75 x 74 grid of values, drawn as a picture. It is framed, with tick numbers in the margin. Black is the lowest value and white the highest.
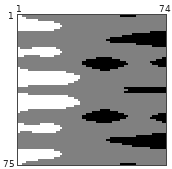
Mirror symmetry: top to bottom. Slope: up to the left. Average level on the scale: 50%. Ninth with the highest average: middle left. Stripes: horizontal, repeating 6 times.
